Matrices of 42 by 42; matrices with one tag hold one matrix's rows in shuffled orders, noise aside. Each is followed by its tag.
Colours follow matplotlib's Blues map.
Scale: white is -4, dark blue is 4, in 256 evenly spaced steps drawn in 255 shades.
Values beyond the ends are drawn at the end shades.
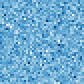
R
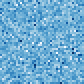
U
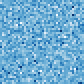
U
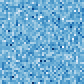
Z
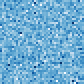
U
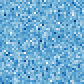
R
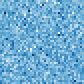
R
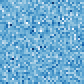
Z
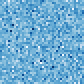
Z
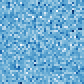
U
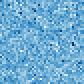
U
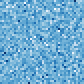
R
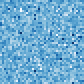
U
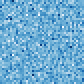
Z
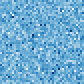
Z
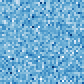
Z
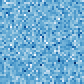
R
